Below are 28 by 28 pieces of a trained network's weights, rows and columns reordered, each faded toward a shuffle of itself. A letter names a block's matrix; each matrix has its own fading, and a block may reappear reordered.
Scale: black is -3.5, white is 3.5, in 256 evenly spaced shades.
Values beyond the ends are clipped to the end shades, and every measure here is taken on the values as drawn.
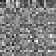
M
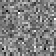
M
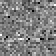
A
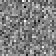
A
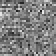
A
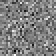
M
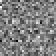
M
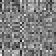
M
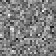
M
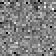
A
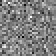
M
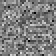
A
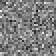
A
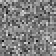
A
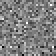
A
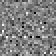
A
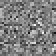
M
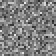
A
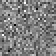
A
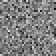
A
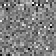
A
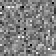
A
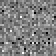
A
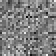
M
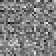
M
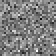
A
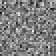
A
